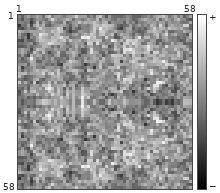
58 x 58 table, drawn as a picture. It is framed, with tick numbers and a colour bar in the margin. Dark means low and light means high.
Odd rows or columns: none. Stripes: none. Average level on the scale: 60%. Histogram: bell-shaped. Mirror symmetry: top to bottom. Slope: none.
